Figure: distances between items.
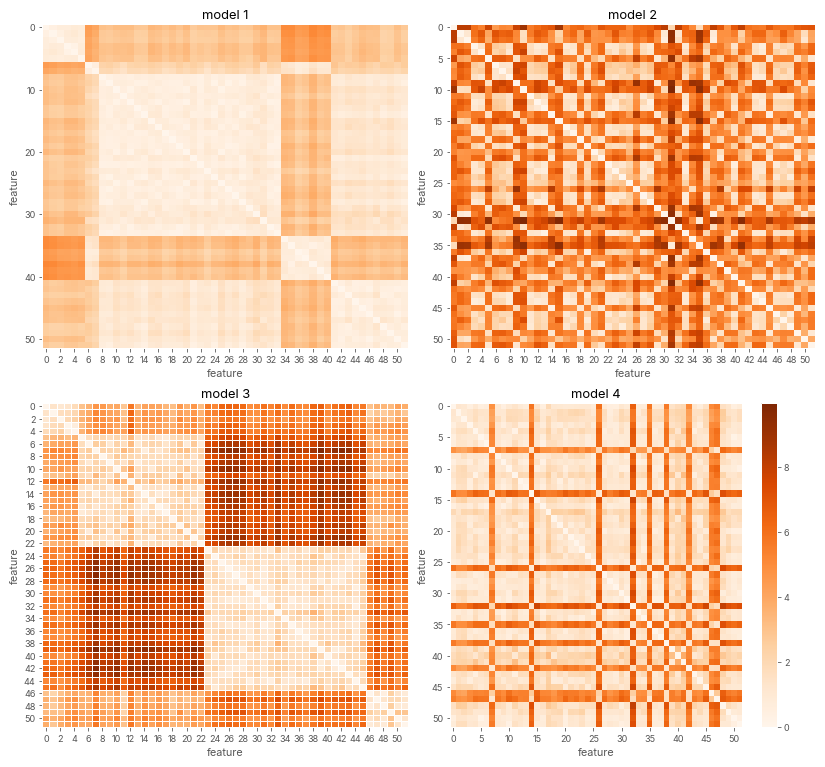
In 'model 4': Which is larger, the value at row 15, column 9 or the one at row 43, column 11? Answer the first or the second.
the first
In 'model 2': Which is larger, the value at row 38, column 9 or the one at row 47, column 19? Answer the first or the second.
the first
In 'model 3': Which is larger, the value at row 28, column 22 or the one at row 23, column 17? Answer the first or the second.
the first
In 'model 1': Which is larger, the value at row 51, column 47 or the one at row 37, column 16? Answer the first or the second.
the second
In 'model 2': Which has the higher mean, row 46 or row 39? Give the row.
39
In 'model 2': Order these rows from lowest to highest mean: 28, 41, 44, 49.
44, 28, 49, 41
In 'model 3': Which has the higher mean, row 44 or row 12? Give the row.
12
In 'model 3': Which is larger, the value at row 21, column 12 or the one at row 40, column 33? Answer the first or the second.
the first
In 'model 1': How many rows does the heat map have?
52
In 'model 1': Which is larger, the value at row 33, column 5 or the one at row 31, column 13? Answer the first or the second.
the first
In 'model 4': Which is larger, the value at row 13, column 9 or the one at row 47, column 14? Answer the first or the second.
the second
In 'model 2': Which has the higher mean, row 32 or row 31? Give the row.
31
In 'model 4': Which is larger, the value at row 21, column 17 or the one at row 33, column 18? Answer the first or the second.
the first
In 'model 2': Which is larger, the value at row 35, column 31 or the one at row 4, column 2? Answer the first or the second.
the second
